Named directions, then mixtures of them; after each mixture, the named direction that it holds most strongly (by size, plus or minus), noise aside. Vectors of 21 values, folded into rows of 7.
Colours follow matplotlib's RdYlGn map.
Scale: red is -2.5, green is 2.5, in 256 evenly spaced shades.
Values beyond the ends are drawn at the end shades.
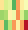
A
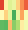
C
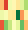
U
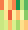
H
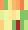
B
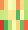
U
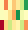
U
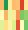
B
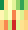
C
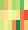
B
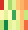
C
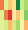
H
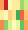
U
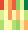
H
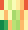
C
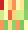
B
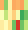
B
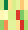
U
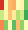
B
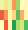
A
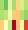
A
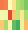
H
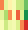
H
